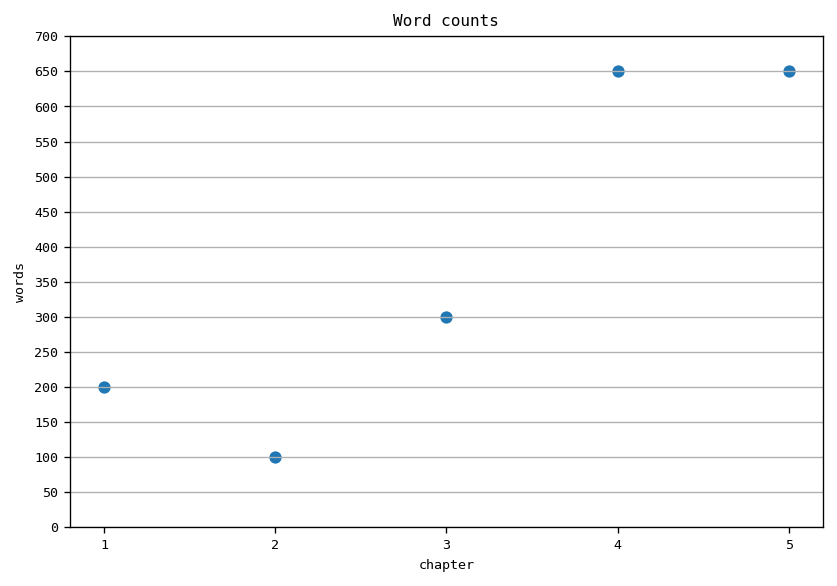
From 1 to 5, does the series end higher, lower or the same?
higher
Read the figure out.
Title: Word counts
x-axis: chapter, ticks 1 2 3 4 5
y-axis: words, ticks 0 50 100 150 200 250 300 350 400 450 500 550 600 650 700
Values:
200 100 300 650 650
